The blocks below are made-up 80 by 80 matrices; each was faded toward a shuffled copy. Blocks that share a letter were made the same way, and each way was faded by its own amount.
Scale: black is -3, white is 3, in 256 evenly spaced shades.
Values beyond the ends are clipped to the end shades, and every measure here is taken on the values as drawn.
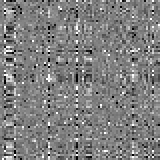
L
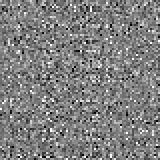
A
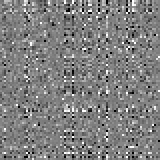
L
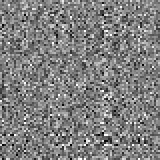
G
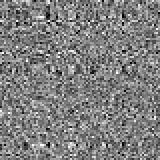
G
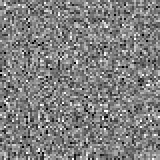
A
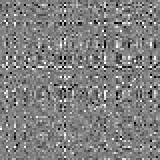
L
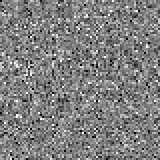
A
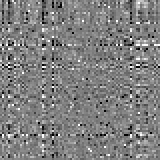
L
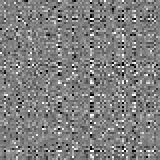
L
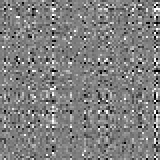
L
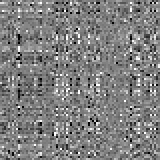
L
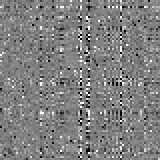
L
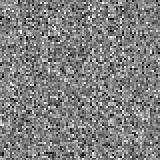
A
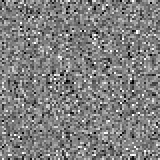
A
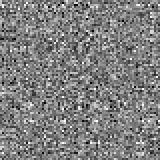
G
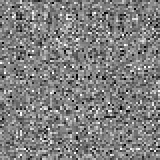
A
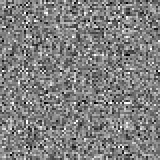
G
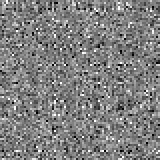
A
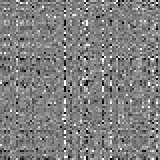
L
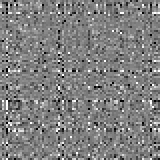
L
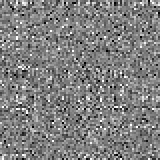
A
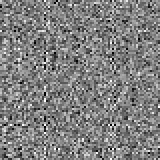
G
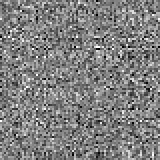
G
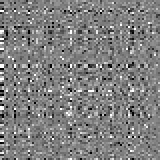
L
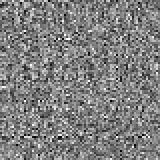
G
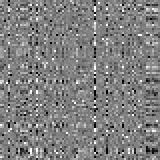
L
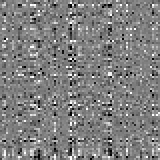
L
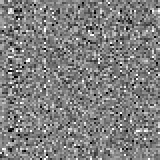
A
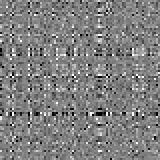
L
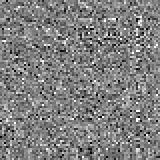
A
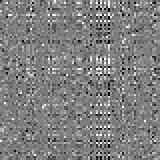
L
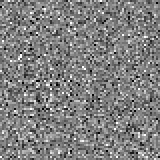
A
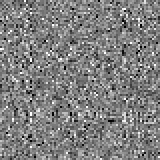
A
